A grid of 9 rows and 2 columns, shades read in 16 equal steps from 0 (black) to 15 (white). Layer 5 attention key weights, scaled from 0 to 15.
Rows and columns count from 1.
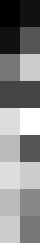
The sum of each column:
72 69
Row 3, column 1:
7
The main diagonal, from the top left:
0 5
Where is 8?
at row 8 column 2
